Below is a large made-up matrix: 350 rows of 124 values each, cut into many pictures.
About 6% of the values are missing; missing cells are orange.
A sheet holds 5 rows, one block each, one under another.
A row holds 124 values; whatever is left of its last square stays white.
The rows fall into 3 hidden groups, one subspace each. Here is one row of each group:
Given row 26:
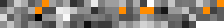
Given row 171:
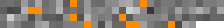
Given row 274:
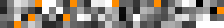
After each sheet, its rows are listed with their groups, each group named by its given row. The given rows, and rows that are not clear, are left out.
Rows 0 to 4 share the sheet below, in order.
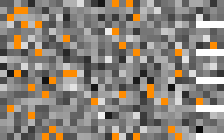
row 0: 274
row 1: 171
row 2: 274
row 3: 26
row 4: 274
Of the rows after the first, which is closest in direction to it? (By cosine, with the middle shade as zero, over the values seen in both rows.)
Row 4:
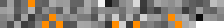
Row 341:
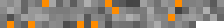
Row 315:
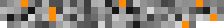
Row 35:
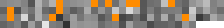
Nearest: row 35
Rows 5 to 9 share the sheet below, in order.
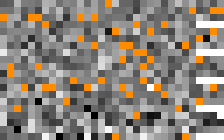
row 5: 274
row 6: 171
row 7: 26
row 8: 26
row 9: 274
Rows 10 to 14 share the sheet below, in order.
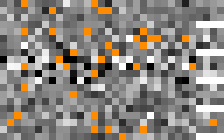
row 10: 274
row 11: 171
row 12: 26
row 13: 274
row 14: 26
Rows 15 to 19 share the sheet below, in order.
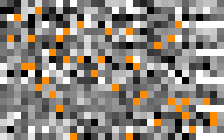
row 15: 171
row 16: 171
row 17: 171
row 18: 274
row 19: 171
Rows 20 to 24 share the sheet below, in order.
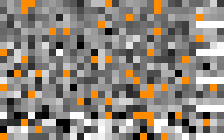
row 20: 274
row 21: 274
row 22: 171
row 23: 171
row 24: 26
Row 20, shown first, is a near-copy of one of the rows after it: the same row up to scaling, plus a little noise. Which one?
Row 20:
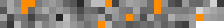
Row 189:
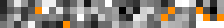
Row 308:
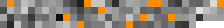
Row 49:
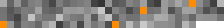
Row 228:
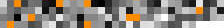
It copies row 308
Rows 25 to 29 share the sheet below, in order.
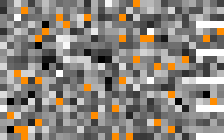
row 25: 274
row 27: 274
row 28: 171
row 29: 171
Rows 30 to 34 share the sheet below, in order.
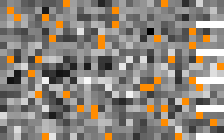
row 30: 274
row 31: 26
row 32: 26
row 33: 171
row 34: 26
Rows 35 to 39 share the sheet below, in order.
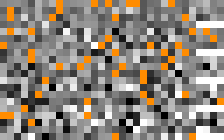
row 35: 171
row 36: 26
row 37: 171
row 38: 171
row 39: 274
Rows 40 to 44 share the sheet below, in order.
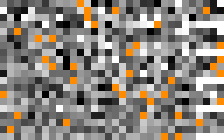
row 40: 274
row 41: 274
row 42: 26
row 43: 274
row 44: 274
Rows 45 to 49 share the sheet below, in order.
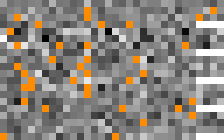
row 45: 171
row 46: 274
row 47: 26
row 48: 26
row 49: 274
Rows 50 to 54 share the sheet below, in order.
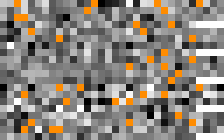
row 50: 26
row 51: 171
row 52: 171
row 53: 274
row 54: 26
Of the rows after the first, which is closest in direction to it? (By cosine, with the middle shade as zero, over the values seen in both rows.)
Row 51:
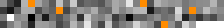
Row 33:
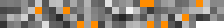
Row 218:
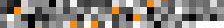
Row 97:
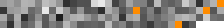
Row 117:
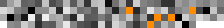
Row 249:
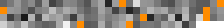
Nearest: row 218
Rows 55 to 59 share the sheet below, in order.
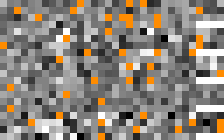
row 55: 274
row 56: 26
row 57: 274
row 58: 26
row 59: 26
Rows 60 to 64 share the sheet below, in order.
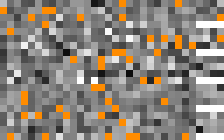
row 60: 274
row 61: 171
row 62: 274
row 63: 274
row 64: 274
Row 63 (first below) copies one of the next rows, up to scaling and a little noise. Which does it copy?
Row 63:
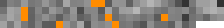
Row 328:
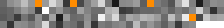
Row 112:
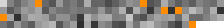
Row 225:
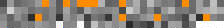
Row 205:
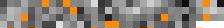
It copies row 205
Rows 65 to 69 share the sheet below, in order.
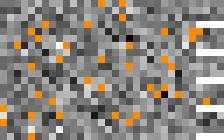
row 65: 171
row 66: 171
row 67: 26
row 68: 26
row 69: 274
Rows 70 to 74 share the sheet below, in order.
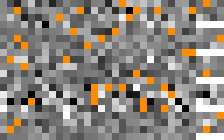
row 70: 171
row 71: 274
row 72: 26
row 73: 171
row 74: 26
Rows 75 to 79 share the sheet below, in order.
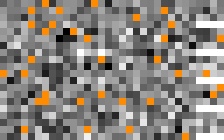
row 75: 171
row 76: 26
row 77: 26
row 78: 171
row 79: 26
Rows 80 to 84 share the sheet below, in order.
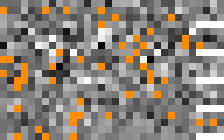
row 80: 171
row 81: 26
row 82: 26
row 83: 274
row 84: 26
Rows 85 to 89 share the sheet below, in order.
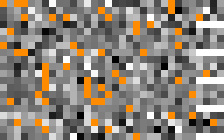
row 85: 171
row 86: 274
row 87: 26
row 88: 26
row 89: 26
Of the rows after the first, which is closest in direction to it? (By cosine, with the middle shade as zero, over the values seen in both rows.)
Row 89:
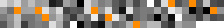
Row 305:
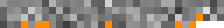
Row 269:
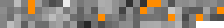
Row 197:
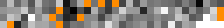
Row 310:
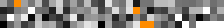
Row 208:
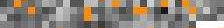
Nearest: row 269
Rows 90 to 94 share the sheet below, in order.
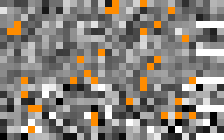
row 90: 274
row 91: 274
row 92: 274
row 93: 274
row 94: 171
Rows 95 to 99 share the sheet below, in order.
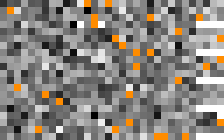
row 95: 26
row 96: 26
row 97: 274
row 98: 26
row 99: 274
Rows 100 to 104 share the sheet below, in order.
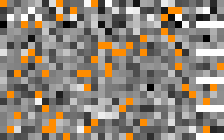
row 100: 171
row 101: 171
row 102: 171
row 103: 26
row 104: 274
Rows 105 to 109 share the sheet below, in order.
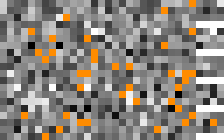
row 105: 274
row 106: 274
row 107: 171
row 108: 171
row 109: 26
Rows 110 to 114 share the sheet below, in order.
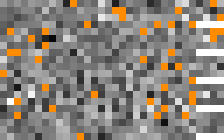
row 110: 274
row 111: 26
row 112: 274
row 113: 171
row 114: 26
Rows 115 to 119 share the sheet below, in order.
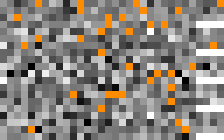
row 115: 26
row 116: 26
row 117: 171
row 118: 274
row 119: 26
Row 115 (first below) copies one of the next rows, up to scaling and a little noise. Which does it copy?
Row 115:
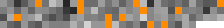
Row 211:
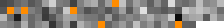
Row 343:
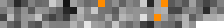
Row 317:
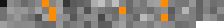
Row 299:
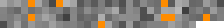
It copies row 343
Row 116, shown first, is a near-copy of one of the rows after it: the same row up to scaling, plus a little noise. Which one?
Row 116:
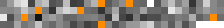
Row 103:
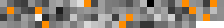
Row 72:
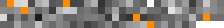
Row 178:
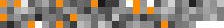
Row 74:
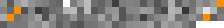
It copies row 72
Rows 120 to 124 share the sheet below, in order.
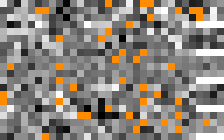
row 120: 26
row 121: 26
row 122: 171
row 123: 26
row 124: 26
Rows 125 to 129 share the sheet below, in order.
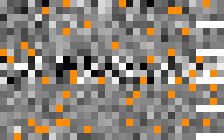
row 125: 26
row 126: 26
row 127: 26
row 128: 171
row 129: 26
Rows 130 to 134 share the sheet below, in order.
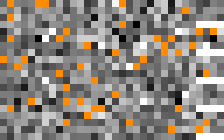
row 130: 26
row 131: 274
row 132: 171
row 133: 26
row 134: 274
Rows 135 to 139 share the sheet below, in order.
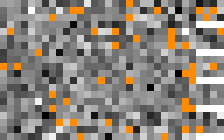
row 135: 171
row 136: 274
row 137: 26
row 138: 26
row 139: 274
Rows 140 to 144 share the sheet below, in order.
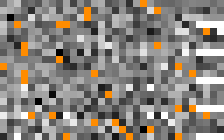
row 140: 171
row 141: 274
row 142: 26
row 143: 26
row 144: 26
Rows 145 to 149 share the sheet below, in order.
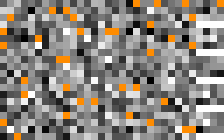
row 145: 171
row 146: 26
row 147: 274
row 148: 171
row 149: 171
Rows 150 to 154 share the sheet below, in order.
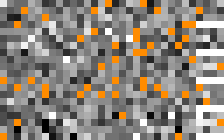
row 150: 274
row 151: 171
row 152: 26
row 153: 171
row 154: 26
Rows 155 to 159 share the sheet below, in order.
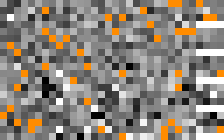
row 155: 171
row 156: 171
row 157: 171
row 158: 274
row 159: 274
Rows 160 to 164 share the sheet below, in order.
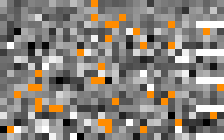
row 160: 26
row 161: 171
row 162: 274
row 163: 26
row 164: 26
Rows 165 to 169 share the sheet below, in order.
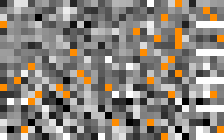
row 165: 26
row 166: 26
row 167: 171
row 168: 171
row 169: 171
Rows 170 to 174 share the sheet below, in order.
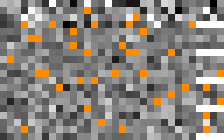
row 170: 171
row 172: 274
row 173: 274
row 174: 171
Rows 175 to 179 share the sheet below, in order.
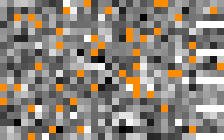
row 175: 26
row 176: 26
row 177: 274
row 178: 26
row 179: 171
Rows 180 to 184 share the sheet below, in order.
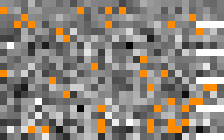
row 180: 171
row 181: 171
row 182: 171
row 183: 26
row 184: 171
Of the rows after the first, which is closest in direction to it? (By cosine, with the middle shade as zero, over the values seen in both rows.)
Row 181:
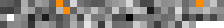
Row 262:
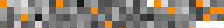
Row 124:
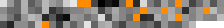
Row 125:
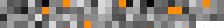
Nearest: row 124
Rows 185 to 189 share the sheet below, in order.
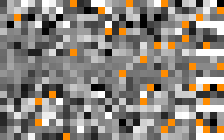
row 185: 274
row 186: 274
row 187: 274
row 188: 274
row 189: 274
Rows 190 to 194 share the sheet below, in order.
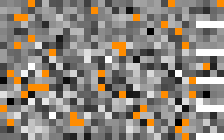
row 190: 171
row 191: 26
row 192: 171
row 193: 171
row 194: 171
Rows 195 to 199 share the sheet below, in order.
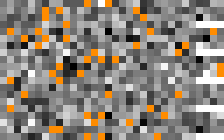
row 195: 274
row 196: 171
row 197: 26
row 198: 171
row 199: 274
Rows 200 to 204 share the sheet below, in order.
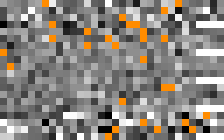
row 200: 171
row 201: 274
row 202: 171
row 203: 274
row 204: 274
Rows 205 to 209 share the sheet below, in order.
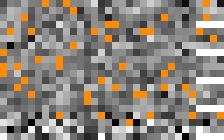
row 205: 274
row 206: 171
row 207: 274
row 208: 26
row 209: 171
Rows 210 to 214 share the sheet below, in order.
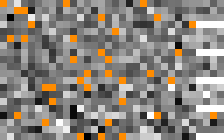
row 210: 171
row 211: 26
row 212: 171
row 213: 26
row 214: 26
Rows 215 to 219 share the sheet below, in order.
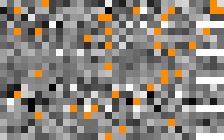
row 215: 274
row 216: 274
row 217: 274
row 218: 171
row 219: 171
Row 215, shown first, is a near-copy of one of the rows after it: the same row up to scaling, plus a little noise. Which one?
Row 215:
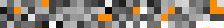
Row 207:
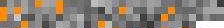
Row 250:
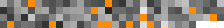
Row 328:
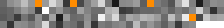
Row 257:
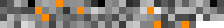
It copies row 250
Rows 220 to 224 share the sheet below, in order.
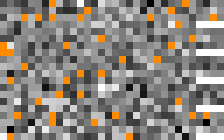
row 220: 26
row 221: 171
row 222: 171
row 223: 26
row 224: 171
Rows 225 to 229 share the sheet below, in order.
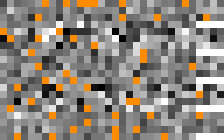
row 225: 274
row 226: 274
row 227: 274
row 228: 274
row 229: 26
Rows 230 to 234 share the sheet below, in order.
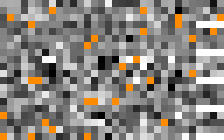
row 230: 171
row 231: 171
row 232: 26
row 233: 26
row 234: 274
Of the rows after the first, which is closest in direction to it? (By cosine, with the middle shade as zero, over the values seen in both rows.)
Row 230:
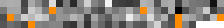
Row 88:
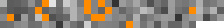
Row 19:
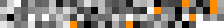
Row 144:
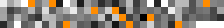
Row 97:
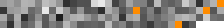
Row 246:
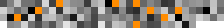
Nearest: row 19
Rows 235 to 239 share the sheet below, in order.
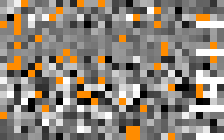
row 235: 171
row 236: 171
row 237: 171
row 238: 274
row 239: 274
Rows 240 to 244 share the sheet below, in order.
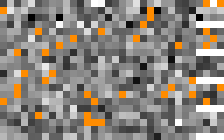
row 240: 274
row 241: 171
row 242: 26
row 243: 26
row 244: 171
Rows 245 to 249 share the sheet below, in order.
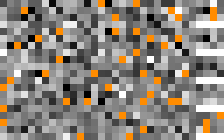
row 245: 171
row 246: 171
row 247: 26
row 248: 26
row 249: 171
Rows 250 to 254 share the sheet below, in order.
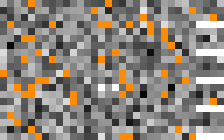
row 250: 274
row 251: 171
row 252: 274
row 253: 26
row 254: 171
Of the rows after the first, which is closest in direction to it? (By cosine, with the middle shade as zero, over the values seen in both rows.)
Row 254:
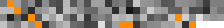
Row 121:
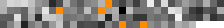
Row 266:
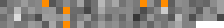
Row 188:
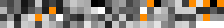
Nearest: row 266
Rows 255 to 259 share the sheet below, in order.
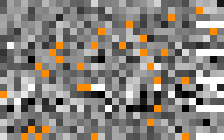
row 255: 274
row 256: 171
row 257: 274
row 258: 274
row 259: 171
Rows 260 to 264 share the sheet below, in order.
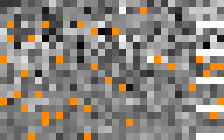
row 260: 26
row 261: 274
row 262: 26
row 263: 171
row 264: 274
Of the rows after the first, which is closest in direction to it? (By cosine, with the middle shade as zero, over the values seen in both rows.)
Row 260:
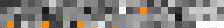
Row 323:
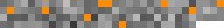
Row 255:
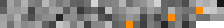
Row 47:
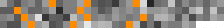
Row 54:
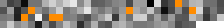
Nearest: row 47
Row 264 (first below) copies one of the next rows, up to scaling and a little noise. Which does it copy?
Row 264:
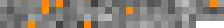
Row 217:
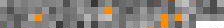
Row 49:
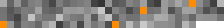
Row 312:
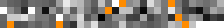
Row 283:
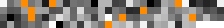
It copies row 217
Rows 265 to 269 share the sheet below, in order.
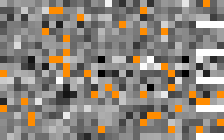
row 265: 274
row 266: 26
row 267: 274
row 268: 26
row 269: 26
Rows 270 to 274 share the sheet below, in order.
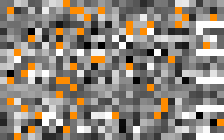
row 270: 274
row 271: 274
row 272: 171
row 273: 26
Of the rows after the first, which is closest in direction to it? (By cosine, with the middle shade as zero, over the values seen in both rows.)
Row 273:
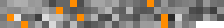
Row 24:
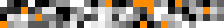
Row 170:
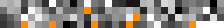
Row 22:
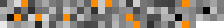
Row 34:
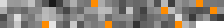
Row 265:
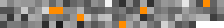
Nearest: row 34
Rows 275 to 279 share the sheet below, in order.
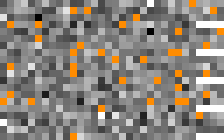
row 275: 26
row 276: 26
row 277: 171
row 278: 274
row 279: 274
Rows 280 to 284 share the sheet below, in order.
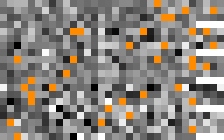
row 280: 26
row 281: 274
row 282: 274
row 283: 274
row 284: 26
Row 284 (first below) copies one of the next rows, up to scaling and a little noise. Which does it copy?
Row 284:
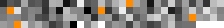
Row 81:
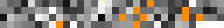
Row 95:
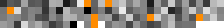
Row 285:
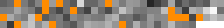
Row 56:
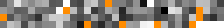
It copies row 95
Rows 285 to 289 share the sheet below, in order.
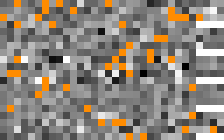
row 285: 26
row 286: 274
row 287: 26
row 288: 26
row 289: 274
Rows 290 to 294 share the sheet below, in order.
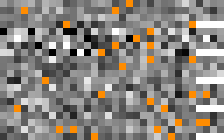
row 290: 274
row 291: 26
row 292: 26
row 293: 171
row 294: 171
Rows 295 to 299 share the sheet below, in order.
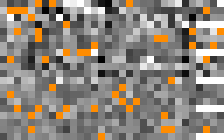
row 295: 274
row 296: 274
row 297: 274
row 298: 26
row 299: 26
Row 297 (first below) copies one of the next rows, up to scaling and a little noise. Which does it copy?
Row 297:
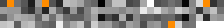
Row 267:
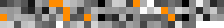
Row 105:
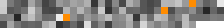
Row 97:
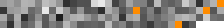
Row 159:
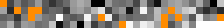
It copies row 267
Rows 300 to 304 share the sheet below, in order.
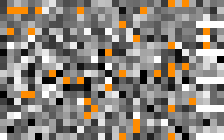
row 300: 274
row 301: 171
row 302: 274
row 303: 274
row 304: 171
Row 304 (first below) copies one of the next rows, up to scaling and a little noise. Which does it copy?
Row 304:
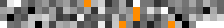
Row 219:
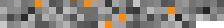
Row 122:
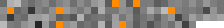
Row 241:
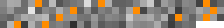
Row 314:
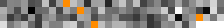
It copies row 122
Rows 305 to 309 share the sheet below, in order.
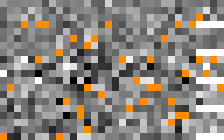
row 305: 171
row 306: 26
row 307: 26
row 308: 274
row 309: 26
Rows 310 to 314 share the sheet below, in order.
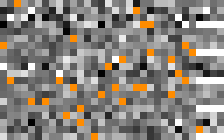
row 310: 171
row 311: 26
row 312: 274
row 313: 26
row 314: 171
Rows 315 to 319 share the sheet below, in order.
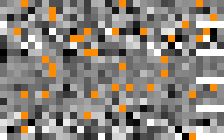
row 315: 171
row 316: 171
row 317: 26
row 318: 26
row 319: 171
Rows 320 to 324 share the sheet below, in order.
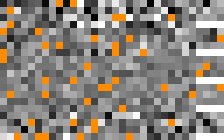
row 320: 26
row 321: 274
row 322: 171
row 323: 26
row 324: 171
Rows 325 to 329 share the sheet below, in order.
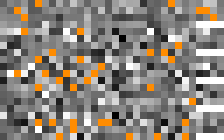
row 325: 171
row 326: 26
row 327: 171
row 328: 274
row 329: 26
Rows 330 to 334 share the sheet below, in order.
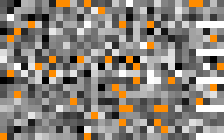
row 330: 171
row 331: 26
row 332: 171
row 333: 274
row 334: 274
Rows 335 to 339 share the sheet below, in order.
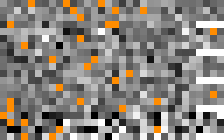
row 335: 171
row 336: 274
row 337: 26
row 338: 26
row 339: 274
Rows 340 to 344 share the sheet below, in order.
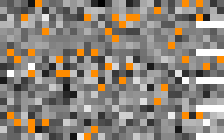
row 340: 274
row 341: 171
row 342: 171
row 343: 26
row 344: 26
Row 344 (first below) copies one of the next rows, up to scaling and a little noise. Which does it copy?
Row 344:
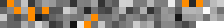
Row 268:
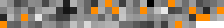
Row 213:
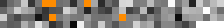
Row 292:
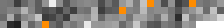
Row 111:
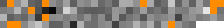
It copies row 213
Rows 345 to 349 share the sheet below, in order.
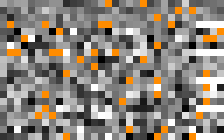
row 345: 274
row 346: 171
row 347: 26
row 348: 274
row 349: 274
